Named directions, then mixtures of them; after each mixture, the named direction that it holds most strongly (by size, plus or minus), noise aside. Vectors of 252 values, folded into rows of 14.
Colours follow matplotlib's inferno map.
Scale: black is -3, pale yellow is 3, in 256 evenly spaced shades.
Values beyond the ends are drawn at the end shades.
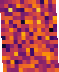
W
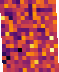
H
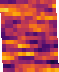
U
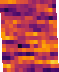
U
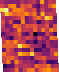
U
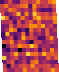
H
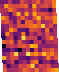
H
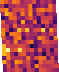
H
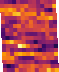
U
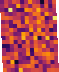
W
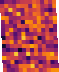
W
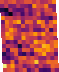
U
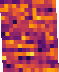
U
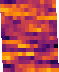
U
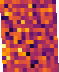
H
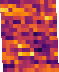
U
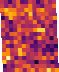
H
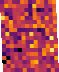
H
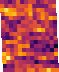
U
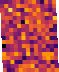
W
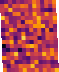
W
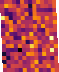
H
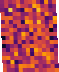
W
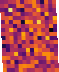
W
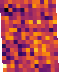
W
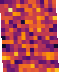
W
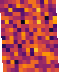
W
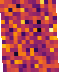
W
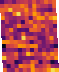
U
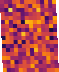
W
